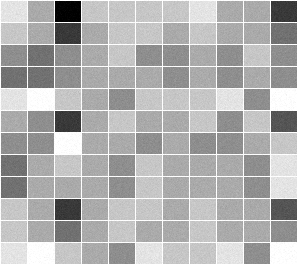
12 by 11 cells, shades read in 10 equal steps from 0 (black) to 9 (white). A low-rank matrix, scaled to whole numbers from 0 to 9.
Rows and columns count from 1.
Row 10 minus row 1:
-1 0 2 -1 0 0 -1 -1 0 0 1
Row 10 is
7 6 2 6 7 7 6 7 6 6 3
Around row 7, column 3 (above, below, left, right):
2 7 5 6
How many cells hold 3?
2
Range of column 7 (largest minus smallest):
2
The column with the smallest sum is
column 3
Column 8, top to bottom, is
8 7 6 6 7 7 5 6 6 7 7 7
